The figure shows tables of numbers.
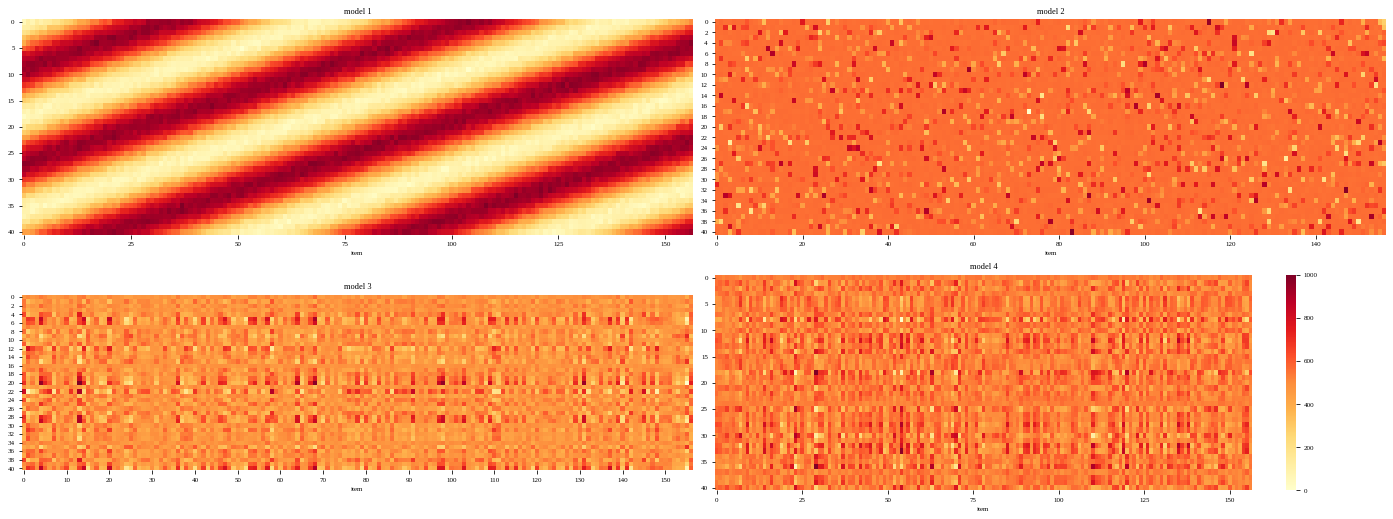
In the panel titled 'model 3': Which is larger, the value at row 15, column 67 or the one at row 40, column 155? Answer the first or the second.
the first
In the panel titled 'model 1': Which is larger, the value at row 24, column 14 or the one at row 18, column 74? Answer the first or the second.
the first
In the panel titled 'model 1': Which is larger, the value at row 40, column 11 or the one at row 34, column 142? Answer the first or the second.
the first
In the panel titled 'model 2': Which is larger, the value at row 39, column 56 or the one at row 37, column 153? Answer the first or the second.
the second
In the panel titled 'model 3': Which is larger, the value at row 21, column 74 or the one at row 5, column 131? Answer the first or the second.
the second
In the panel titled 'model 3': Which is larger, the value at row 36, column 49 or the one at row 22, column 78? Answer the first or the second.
the second
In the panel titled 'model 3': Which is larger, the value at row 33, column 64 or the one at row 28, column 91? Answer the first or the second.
the second
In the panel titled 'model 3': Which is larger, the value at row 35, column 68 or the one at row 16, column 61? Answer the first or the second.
the second
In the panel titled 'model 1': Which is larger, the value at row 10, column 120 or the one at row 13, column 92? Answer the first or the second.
the first
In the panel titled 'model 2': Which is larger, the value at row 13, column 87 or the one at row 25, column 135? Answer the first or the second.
the second
